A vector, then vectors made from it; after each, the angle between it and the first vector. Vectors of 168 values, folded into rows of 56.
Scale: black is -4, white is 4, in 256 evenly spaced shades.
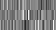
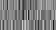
nearly opposite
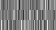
partly opposed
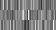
nearly parallel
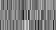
nearly opposite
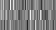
orthogonal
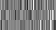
orthogonal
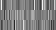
orthogonal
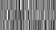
partly opposed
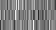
orthogonal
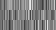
partly aligned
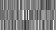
nearly parallel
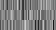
nearly opposite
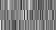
partly aligned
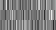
partly opposed
